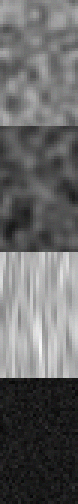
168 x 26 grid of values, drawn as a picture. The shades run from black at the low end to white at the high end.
It is made of 4 by 1 panels. Panel 1,1: middling, blotchy. Panel 2,1: low, blotchy. Panel 3,1: high, streaked downward. Panel 4,1: very low, fine-grained, faint in contrast.
